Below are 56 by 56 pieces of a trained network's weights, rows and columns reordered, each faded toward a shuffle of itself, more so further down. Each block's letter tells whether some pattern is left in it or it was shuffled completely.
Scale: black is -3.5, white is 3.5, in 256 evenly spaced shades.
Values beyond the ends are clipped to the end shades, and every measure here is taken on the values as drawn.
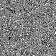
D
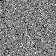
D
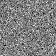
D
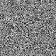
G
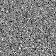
D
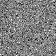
D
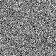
D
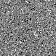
D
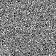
D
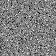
D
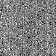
G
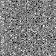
G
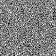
G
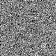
G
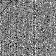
G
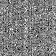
G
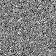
D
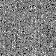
G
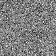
D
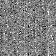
G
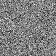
D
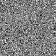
G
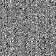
G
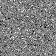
D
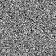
G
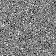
D
